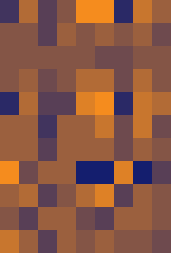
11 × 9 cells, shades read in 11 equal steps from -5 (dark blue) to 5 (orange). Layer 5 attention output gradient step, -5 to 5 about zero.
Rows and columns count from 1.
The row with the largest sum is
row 1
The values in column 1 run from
-4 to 5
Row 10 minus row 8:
-5 -1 0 0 4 3 -3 6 2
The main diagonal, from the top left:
-3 0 0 0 4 3 -1 -5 0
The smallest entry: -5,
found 3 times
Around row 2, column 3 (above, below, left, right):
-2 0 0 1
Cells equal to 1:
26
